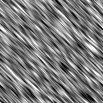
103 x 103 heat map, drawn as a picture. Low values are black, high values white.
Streaks slant down to the right. On average the colour sits 50% of the way up the scale. The halves do not mirror each other. The histogram is bell-shaped.
